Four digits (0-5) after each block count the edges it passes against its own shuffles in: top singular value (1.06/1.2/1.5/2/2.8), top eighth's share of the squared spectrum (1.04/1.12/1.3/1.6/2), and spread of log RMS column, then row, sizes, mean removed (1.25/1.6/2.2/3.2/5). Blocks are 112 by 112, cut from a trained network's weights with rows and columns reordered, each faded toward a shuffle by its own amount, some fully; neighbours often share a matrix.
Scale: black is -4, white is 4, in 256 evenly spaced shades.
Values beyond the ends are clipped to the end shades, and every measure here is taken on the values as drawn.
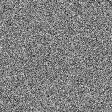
1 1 0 0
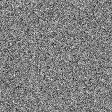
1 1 0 0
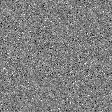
0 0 0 0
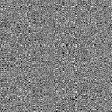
4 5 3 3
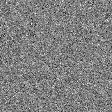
1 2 0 0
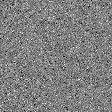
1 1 0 0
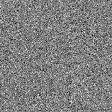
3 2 1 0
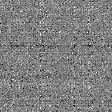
3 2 2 0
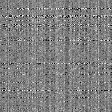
4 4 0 4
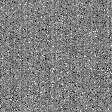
2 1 0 1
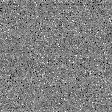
1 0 0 0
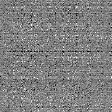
4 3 3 2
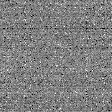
3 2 2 1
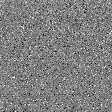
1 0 0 0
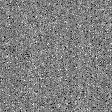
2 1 0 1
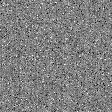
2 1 0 0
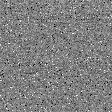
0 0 0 0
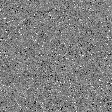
1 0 1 0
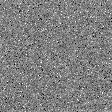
0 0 0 0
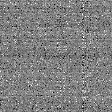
3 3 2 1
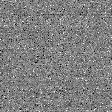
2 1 1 0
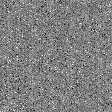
1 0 0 0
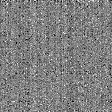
3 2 0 2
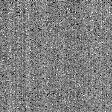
3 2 0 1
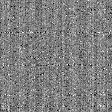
4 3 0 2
